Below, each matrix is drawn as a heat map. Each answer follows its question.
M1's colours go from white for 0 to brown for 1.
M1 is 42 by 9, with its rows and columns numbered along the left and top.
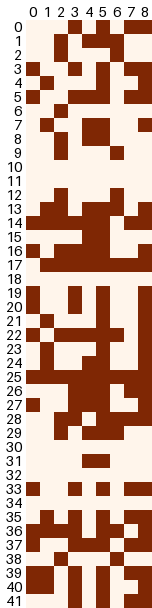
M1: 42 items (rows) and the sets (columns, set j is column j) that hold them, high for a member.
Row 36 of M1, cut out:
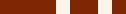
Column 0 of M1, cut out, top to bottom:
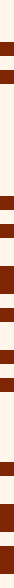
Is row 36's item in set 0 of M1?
yes
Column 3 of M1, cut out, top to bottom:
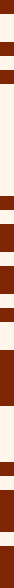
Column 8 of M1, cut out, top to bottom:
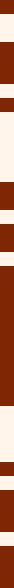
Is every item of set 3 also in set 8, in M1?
yes
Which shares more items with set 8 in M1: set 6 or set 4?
set 4
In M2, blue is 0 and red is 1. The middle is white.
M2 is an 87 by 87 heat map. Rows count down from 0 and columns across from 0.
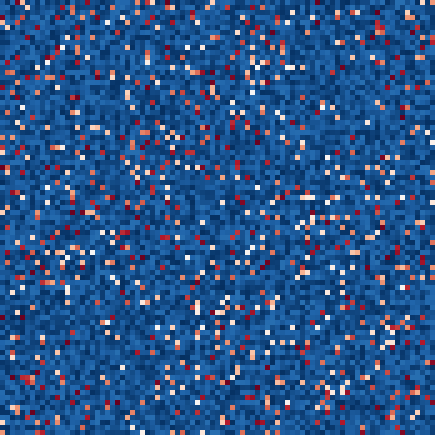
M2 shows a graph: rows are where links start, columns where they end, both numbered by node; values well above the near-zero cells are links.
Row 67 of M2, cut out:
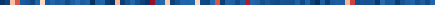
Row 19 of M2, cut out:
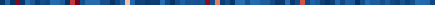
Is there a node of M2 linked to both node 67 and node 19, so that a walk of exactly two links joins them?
yes
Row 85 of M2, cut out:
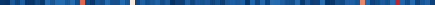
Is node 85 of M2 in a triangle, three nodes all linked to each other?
no
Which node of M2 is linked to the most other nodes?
node 39
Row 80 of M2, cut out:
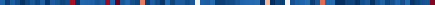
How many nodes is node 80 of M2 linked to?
9
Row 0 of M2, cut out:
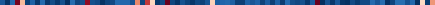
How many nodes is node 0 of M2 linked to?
11
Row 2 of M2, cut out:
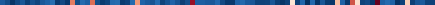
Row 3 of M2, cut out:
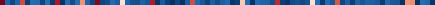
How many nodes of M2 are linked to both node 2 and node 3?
3
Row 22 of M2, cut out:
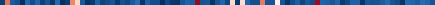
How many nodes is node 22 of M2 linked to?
9
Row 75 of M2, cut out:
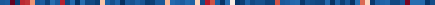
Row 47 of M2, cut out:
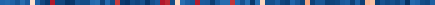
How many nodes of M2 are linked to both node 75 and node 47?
5
